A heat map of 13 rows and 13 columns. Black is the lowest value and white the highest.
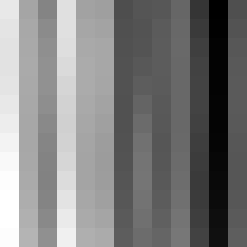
Ninth with the highest average: bottom left. Grain: streaks running down. Slope: up to the left.
